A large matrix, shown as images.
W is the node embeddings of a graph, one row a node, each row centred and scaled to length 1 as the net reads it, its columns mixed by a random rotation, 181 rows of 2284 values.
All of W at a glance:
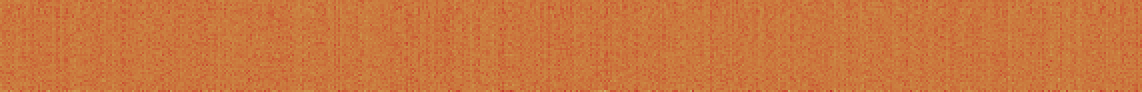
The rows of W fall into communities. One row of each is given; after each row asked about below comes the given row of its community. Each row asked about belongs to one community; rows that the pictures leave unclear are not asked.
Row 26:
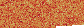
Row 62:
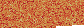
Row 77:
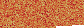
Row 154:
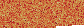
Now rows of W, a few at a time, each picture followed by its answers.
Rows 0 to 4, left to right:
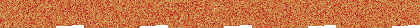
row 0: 154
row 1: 154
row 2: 62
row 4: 26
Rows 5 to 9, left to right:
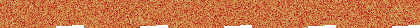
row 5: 26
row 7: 77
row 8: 77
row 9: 26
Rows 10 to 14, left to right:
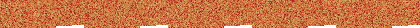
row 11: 62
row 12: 154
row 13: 154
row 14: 62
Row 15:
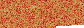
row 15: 154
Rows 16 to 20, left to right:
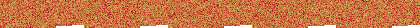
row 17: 26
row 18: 26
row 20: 62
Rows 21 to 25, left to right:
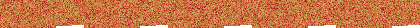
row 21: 26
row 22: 26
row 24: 62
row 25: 77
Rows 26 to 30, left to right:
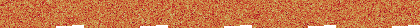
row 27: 26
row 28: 77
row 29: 62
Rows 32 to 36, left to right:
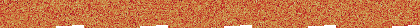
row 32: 154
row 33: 77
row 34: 26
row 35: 77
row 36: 154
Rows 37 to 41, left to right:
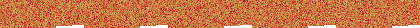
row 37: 26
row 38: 62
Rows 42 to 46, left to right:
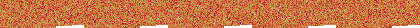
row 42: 26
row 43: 62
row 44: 26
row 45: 77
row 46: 154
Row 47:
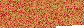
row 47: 62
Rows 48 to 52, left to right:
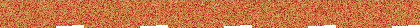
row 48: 62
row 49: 62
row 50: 77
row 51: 154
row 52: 77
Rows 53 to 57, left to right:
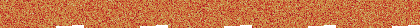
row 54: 77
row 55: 154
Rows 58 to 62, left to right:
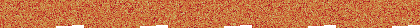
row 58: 154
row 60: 77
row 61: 154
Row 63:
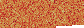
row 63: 26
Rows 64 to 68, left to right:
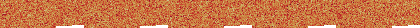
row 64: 62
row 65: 154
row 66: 26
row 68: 62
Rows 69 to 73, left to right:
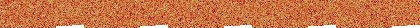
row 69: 26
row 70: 26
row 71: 77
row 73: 77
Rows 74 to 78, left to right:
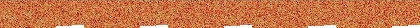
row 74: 154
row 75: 62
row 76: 62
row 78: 26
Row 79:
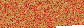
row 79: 77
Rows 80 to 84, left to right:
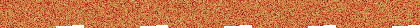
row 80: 77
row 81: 26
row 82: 154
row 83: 154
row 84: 62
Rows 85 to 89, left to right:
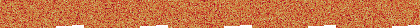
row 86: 26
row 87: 26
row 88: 77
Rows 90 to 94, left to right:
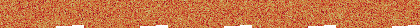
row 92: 154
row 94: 154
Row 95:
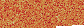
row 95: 77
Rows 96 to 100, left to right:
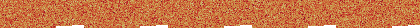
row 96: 62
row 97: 26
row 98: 77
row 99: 26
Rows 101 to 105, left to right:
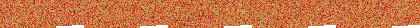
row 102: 26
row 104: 26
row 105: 26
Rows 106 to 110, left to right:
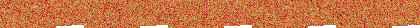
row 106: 154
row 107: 154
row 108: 62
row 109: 154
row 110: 62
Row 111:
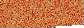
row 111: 154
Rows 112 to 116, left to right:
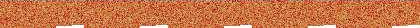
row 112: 62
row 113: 154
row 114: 77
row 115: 26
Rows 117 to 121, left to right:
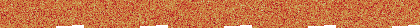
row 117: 62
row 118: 26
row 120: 62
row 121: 77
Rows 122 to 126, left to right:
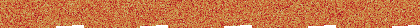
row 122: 62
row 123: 77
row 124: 154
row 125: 77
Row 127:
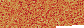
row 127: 26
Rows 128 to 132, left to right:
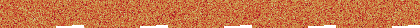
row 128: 77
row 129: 26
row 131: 77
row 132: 77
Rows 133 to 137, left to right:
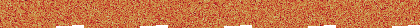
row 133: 26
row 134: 154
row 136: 154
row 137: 77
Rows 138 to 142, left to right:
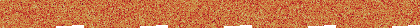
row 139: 154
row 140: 77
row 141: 77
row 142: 62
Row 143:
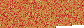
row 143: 62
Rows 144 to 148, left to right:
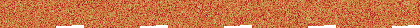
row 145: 154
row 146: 26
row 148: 62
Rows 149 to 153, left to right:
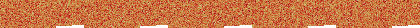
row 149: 62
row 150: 77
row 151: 26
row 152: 154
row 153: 77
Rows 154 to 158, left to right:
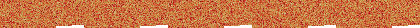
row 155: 77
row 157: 62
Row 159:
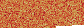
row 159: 62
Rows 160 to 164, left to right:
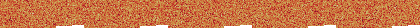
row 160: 62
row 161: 62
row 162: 77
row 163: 154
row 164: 77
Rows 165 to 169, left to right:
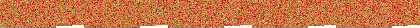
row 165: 26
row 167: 26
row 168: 26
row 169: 62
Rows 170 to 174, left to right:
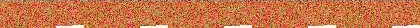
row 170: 62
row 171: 26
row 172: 26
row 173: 62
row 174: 154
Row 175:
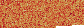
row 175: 154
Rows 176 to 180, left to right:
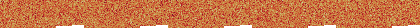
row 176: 154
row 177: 26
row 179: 62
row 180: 26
